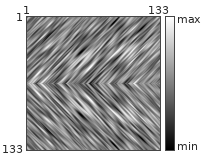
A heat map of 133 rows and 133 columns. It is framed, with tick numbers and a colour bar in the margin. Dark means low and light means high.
The histogram is bell-shaped. On average the colour sits 50% of the way up the scale. No overall slope runs across the table. The top and bottom halves mirror each other. No single row or column stands out from its neighbours.
